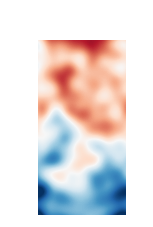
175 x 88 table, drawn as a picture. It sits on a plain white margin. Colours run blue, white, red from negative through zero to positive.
Slope: up to the top. Grain: smooth. Ninth with the highest average: top middle. Odd rows or columns: none.
